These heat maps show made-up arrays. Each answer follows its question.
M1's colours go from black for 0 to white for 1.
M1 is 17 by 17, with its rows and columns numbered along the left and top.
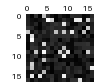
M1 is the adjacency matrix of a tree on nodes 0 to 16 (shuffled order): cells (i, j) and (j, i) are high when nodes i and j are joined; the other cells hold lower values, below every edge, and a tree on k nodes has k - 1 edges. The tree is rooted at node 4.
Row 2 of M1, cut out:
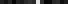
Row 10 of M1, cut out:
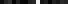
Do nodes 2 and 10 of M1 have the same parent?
yes
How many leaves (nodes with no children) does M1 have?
12
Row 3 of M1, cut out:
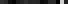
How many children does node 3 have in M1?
0
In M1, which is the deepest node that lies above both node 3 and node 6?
15
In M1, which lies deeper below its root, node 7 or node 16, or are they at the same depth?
node 16
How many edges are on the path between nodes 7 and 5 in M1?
5
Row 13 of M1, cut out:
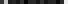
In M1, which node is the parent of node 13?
1
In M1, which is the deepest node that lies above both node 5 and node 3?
15
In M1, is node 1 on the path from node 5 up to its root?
yes
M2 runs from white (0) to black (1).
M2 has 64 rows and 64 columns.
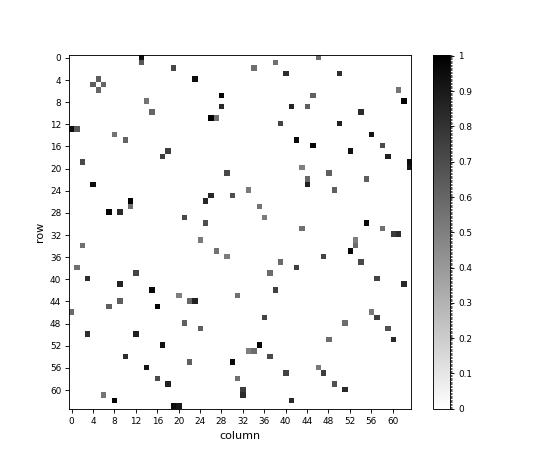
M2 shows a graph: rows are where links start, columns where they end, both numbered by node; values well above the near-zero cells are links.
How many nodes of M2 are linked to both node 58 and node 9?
0
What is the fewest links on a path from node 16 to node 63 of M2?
5
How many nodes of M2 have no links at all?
0
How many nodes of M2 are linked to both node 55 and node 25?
1
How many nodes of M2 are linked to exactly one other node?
0
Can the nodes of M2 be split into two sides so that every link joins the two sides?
yes
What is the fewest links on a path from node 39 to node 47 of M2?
6
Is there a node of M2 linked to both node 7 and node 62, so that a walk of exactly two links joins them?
no
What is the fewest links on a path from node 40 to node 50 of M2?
2
